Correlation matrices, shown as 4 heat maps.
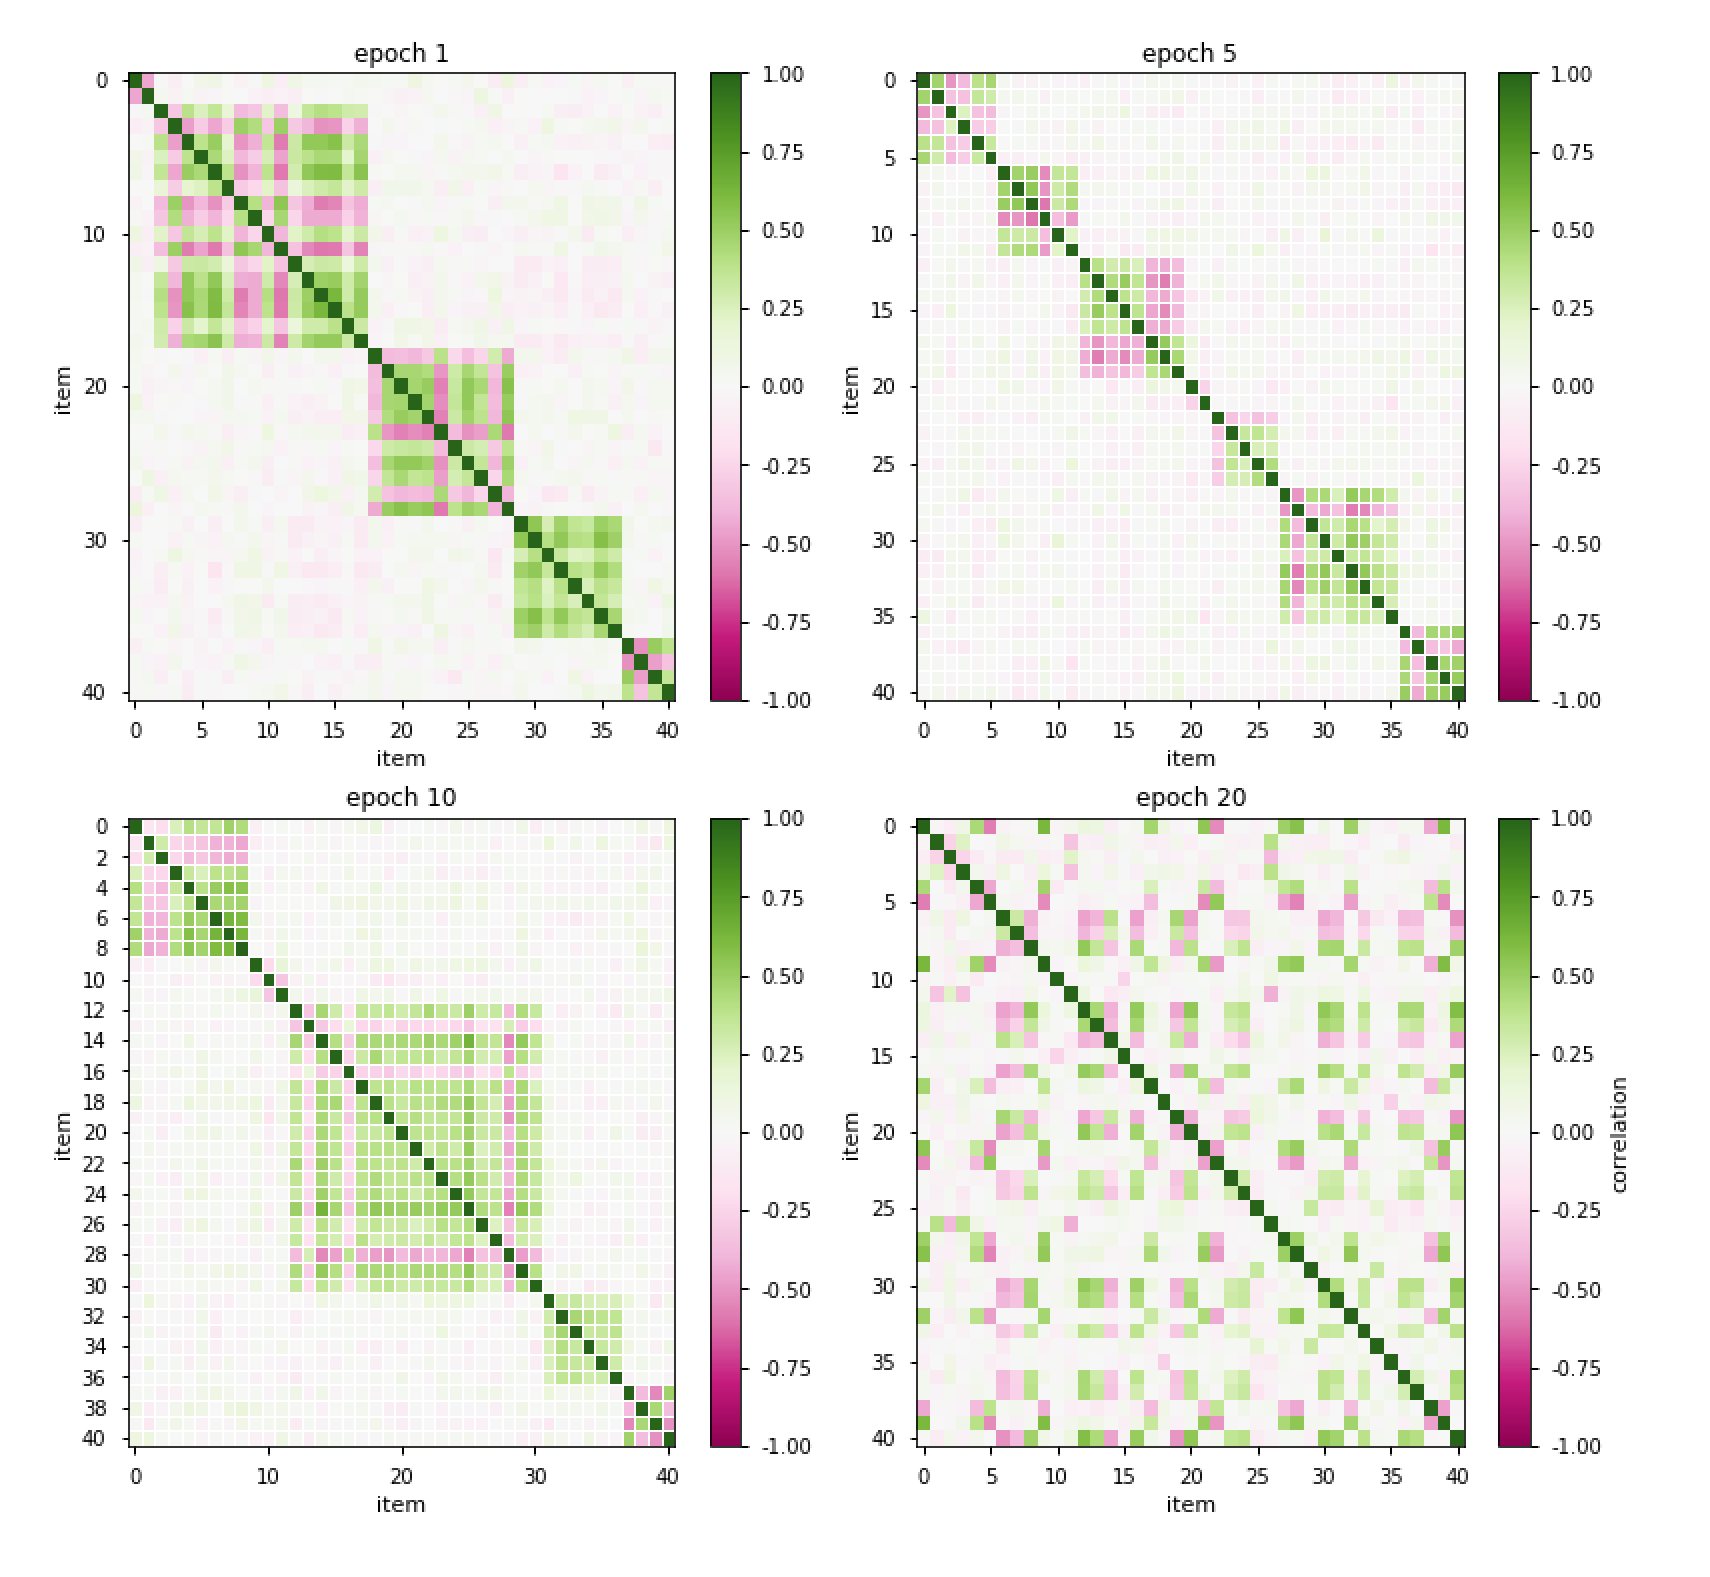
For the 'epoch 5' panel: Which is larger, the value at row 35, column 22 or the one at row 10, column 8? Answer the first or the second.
the second
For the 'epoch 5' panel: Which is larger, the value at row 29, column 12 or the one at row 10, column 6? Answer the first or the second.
the second
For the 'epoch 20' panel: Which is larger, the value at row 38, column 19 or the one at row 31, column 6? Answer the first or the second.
the first
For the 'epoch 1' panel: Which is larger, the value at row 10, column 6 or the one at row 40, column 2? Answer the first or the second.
the first
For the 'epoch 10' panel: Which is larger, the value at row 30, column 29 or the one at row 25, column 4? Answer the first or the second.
the first
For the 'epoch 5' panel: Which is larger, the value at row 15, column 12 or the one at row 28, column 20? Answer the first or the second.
the first
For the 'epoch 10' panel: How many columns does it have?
41
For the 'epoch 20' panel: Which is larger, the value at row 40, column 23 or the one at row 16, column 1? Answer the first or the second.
the first
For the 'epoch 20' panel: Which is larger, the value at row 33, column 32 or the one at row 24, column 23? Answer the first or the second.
the second
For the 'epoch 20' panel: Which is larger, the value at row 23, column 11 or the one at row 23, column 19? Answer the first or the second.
the first
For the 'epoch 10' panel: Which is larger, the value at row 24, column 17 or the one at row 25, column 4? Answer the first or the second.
the first
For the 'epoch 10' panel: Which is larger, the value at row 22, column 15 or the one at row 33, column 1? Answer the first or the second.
the first
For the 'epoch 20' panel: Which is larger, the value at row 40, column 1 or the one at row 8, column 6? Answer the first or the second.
the first
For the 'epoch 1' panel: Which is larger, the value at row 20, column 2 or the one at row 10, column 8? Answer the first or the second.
the first
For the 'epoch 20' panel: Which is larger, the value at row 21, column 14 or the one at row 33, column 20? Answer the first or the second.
the second
